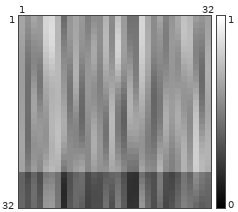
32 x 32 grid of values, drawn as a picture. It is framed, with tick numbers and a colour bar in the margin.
A horizontal seam about 80% of the way down splits the table, and the top part is higher. The grain runs up and down. The ninth with the lowest average is the bottom middle.
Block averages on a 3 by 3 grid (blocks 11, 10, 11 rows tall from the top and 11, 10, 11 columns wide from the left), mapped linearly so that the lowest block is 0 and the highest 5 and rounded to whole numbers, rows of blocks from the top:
554 | 444 | 102
